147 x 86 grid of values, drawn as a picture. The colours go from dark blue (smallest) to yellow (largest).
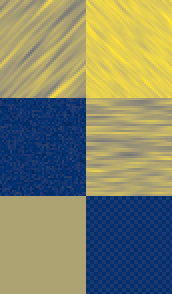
The table splits into 3 rows of 2 panels. Panel 1,1: high, slanting up to the right. Panel 1,2: very high, slanting down to the right, faint in contrast. Panel 2,1: very low, fine-grained, faint in contrast. Panel 2,2: high, streaked across. Panel 3,1: high, flat. Panel 3,2: very low, checkered, faint in contrast.
